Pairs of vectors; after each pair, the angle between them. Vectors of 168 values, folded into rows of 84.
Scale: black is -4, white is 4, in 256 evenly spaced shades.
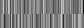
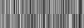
partly opposed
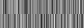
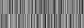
partly opposed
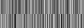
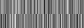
nearly opposite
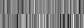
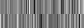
partly opposed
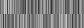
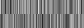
partly opposed
